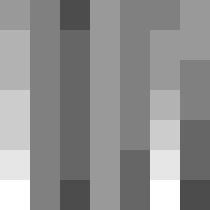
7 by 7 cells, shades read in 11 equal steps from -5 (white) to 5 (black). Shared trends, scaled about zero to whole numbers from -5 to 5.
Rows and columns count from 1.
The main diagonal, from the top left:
-1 0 1 -1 0 -4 2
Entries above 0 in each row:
1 1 1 1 2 3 3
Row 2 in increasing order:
-2 -1 -1 -1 0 0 1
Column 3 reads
2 1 1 1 1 1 2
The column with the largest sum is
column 3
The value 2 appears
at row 1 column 3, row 7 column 3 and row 7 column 7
